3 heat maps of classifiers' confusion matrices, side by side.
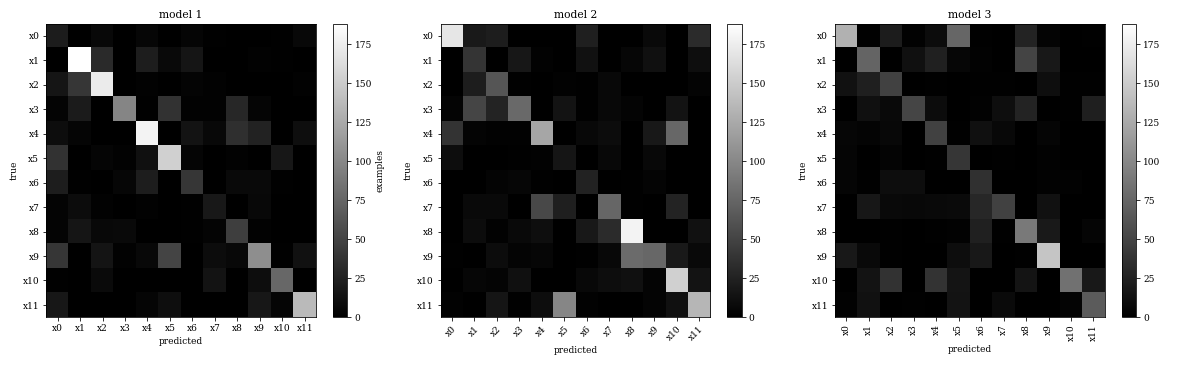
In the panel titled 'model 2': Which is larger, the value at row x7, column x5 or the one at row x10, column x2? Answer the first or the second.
the first
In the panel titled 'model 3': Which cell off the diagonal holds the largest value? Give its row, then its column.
x0, x5
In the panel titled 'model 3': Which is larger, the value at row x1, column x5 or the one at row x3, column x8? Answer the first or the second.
the second
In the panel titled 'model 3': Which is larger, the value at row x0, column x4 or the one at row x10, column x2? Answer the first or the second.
the second
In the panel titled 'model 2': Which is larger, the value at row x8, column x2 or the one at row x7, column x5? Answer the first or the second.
the second
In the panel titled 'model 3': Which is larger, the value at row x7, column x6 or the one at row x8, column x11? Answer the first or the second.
the first
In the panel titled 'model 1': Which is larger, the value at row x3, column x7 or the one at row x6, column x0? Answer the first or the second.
the second
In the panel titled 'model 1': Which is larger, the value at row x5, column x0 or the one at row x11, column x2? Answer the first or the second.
the first
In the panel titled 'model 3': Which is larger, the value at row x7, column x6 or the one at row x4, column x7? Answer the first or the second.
the first
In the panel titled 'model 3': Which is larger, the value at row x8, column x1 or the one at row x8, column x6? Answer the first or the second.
the second
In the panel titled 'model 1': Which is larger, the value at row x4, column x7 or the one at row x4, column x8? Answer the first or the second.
the second
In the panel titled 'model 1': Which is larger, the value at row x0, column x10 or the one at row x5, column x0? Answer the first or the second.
the second
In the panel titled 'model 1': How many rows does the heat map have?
12
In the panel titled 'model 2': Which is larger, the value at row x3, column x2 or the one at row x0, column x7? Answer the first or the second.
the first
